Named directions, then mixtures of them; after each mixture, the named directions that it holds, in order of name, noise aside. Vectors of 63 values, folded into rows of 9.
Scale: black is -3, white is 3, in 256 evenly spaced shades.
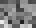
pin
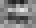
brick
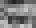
brick, pin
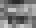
brick, pin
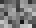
pin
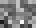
pin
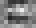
brick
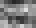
brick, pin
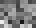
pin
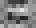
brick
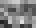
brick, pin
